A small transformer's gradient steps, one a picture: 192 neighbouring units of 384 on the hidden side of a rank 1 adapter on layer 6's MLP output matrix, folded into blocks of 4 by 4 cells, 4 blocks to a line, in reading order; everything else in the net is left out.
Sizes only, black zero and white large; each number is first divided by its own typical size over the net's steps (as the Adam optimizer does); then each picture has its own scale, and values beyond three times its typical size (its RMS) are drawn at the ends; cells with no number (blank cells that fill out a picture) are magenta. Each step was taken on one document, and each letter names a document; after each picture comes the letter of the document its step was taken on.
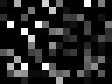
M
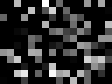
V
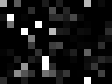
M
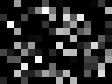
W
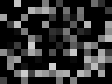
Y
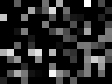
V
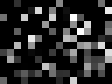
V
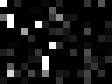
M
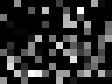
Y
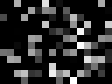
V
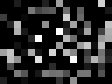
Y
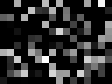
V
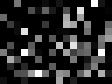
Y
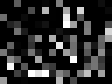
Y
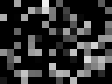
W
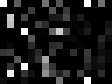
M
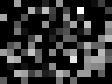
Y
